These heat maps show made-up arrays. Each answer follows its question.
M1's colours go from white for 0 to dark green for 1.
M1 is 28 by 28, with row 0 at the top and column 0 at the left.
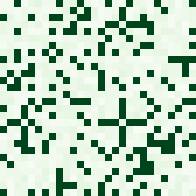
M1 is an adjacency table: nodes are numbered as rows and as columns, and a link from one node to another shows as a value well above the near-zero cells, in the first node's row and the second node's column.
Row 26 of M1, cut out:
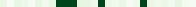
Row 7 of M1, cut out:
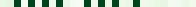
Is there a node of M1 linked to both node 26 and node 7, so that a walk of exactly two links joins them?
yes
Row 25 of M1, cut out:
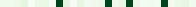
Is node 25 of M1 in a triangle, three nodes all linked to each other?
no
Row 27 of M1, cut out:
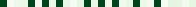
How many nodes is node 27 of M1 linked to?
9
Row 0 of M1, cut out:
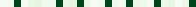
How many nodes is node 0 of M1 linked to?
7
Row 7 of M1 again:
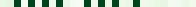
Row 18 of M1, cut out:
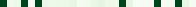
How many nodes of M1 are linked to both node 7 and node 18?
0
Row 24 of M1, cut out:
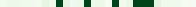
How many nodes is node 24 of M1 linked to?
6
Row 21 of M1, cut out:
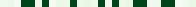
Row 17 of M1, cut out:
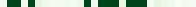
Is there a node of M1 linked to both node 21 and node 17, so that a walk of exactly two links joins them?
yes
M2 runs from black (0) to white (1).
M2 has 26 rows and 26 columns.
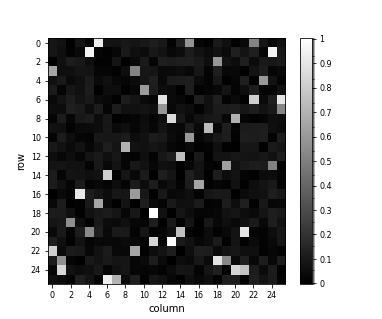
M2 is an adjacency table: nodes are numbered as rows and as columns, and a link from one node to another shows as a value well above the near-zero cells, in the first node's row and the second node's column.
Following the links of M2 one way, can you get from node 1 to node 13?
yes
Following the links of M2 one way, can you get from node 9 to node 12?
no
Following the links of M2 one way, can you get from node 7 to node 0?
yes
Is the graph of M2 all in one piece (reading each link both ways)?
yes
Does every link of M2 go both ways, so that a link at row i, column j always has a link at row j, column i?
no
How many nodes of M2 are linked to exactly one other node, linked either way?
0
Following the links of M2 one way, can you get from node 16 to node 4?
no
